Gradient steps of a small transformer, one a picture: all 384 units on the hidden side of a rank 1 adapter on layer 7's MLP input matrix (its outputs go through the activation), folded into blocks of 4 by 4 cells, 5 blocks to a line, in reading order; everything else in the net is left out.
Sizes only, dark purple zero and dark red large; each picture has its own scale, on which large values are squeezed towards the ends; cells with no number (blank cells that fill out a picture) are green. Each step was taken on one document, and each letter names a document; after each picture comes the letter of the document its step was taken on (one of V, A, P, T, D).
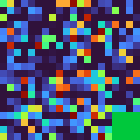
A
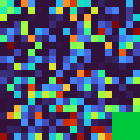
A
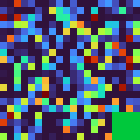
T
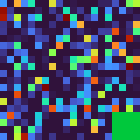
T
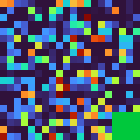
A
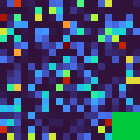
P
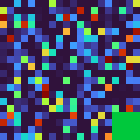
T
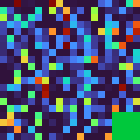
T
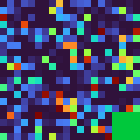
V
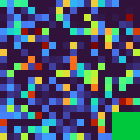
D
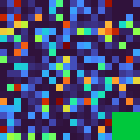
P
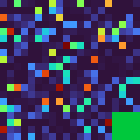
P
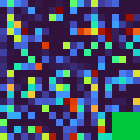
D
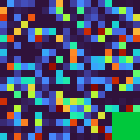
V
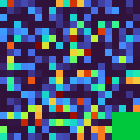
A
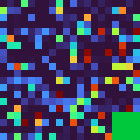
V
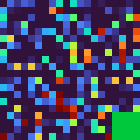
V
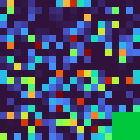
A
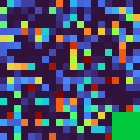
V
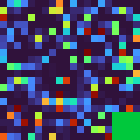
V
